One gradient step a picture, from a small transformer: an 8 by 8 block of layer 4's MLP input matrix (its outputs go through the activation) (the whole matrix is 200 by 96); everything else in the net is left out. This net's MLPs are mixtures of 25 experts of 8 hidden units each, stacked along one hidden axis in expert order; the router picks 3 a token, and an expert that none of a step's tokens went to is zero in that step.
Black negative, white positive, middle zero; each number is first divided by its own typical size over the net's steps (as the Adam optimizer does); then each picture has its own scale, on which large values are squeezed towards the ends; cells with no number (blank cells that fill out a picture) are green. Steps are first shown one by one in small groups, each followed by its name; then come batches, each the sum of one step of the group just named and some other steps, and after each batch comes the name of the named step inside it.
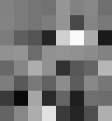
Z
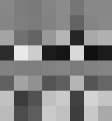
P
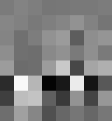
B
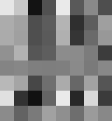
P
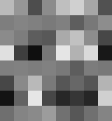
Z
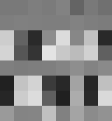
B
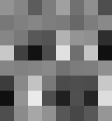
Z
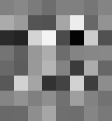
B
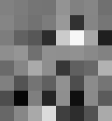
Z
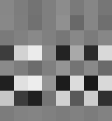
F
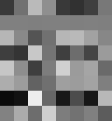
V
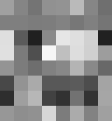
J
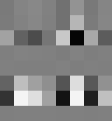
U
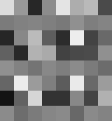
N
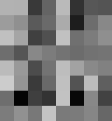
V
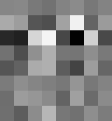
U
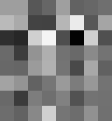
V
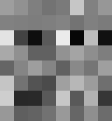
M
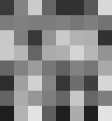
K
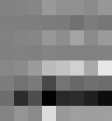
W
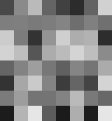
K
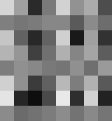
M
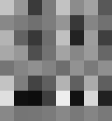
M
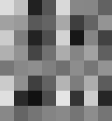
M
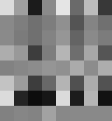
W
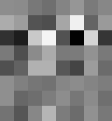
M
